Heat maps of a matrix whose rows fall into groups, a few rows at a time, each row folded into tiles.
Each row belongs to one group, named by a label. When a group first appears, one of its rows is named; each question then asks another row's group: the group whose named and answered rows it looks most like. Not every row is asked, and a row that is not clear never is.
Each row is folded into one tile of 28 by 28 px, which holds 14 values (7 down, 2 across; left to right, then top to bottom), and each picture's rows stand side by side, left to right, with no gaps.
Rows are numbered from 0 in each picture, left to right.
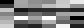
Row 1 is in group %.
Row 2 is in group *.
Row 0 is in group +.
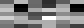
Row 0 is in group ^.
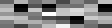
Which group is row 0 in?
^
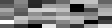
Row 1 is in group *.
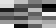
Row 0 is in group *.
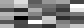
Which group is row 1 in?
+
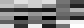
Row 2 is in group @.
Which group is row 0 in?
*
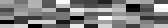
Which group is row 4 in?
^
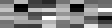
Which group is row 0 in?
^
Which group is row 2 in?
^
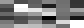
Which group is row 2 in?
@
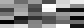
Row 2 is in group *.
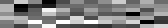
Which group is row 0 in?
^
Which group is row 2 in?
+
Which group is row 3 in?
+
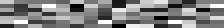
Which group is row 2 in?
^
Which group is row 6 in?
@
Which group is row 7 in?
%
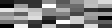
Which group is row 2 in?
+
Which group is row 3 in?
*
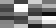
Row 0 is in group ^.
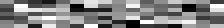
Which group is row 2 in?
^
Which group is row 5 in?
+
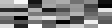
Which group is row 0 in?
*
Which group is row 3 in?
@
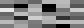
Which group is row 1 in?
^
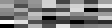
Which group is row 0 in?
+
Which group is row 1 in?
*
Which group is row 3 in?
%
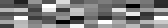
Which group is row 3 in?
@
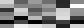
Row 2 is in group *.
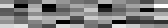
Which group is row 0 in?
@
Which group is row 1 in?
^
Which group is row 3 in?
^
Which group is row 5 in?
%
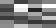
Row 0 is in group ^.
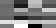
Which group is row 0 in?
@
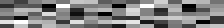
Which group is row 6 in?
^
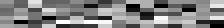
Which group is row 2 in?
+
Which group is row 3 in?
@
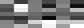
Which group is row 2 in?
@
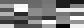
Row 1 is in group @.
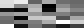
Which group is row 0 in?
*
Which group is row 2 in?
+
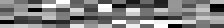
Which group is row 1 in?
%
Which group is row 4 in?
@
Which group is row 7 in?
^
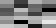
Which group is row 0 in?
@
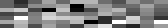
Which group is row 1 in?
%
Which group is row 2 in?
^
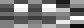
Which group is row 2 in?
+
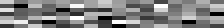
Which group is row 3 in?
*
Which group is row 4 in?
+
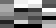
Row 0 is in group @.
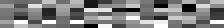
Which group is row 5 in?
@
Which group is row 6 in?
^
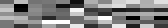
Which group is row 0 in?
^
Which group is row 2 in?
@
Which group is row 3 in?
%
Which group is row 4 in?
*
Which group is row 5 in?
*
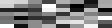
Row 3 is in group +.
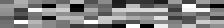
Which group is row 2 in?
^
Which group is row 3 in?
+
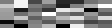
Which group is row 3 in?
%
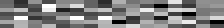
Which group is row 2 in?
%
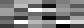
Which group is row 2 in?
+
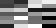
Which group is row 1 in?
*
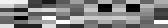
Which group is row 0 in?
*
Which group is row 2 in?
+
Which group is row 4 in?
^
